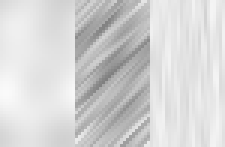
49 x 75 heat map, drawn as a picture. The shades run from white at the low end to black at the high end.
The table splits into one row of 3 panels. Panel 1,1: very low, smooth, faint in contrast. Panel 1,2: low, slanting up to the right. Panel 1,3: very low, streaked downward, faint in contrast.
